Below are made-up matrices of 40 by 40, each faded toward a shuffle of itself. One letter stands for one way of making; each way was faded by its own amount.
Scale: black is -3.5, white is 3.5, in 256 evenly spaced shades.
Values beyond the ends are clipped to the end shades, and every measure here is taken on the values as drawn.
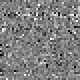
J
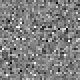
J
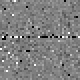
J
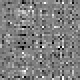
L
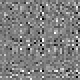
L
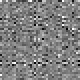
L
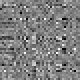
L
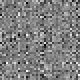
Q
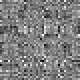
Q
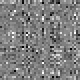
L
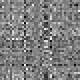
Q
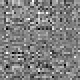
Q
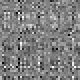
L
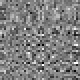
Q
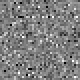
J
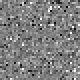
J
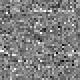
J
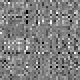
L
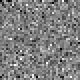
J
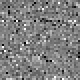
J
